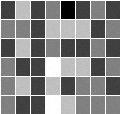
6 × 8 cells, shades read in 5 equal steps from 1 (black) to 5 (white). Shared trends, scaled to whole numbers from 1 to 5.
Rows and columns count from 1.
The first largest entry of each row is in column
2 4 2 4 2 4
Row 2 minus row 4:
0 1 0 -1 0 0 0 0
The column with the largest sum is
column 4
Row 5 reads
3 4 2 4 2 3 3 2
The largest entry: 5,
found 2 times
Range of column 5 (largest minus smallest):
3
